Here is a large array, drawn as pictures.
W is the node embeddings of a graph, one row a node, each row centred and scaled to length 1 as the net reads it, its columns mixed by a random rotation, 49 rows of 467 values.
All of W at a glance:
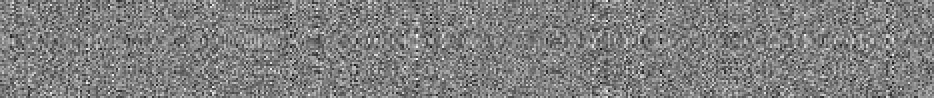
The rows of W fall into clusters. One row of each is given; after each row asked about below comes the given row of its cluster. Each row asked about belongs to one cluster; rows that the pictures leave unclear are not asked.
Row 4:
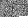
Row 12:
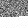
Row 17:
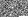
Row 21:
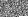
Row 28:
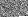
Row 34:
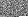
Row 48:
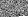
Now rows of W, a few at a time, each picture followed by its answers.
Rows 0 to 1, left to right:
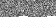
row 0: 48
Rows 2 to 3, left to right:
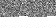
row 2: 28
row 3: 48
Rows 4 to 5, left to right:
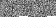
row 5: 21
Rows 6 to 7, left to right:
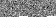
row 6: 4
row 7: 17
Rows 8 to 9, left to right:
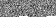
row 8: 21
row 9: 17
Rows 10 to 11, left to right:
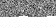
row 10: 48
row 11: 17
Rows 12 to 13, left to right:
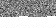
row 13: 21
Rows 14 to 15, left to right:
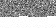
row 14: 4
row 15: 28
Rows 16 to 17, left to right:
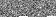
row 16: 34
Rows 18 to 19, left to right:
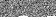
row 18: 17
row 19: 21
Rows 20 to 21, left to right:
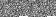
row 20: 21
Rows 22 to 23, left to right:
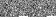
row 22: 17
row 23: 17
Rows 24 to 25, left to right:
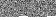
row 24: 34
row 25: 4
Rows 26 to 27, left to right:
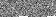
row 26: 12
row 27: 21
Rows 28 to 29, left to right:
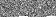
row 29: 17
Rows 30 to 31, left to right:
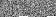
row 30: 4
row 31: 34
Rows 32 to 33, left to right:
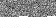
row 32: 4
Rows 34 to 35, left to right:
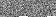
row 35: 21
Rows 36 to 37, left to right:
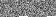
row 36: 21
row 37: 4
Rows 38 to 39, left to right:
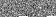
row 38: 34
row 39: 17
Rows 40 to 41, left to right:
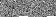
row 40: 4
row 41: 34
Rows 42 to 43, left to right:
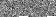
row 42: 4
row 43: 28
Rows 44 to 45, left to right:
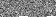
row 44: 12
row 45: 48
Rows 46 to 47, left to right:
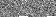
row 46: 28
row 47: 28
